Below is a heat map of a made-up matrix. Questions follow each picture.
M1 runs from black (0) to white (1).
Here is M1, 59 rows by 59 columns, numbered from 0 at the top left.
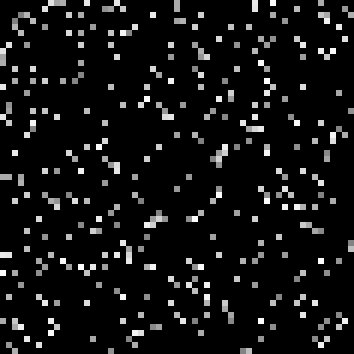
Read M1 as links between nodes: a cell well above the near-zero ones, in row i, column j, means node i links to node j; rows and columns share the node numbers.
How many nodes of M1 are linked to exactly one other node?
1
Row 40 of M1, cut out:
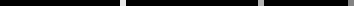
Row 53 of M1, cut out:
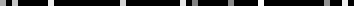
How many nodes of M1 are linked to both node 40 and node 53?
2
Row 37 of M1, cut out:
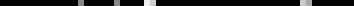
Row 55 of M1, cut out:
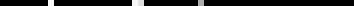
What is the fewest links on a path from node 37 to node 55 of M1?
4
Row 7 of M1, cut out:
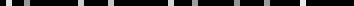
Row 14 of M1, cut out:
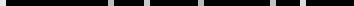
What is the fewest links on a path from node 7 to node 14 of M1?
2
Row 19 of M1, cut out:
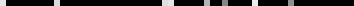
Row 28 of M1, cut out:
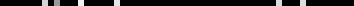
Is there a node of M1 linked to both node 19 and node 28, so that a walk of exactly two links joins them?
yes
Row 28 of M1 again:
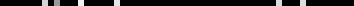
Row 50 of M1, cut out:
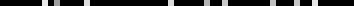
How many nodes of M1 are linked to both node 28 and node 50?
2
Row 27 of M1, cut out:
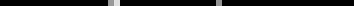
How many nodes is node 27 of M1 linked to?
3
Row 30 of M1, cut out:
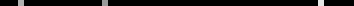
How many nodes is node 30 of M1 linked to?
3
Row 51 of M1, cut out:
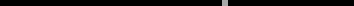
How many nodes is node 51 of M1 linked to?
1
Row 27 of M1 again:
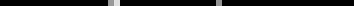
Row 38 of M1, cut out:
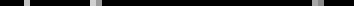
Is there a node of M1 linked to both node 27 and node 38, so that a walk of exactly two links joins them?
no
